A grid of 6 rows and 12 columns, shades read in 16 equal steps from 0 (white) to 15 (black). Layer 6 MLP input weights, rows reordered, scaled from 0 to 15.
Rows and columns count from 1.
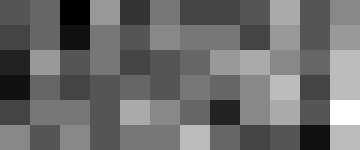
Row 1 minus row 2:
-1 0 1 -2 2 1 3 3 -1 -1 0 1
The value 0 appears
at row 5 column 12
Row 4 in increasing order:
4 4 7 8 9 9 9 10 10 11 11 14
